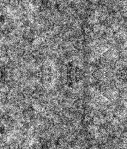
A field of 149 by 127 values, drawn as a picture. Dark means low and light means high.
There is no seam. No single row or column stands out from its neighbours. On average the colour sits 50% of the way up the scale. There is no overall slope. The top and bottom halves mirror each other. The histogram is bell-shaped.
